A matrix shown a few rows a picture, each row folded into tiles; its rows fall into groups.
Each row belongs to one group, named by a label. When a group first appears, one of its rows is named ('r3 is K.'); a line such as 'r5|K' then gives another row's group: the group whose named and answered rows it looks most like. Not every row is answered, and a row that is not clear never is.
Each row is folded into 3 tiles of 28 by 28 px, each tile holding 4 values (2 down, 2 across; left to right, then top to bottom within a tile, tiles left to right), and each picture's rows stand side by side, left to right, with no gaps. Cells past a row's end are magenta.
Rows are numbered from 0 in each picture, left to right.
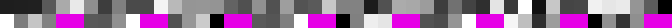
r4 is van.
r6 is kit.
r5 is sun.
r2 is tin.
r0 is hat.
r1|sun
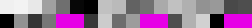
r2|tin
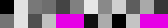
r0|kit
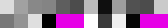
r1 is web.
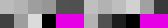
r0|tin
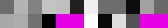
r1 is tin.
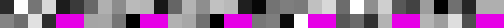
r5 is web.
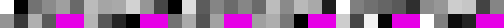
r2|kit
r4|tin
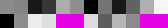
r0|van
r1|hat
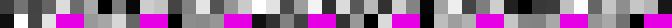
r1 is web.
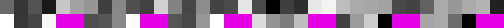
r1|sun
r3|hat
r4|tin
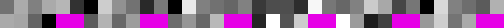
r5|kit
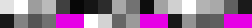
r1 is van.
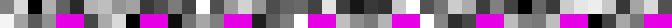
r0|kit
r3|sun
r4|hat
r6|hat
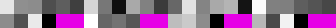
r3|tin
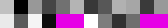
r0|web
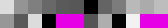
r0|tin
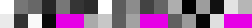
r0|tin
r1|kit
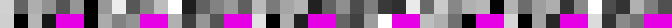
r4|sun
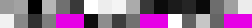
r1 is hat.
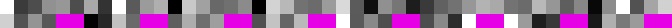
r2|kit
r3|kit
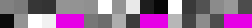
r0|van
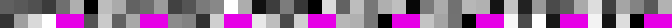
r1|kit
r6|web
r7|web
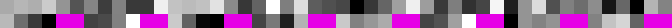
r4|hat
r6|kit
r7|web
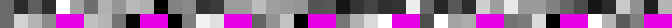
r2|van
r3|tin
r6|tin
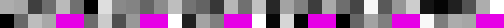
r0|van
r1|kit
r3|web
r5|hat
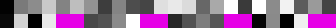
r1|sun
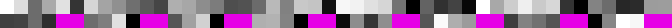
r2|tin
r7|van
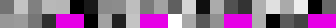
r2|kit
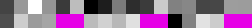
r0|kit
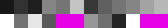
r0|hat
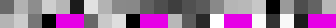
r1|tin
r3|web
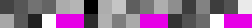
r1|kit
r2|sun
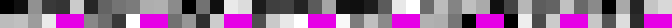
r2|hat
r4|hat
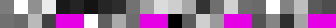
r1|hat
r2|van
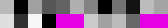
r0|web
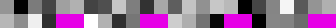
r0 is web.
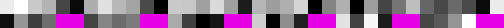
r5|sun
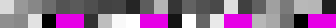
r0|tin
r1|van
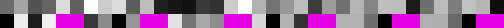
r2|hat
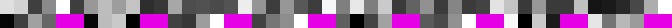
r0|van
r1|tin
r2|sun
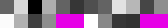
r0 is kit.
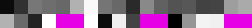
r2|van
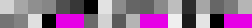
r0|tin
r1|kit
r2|web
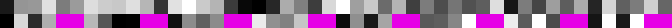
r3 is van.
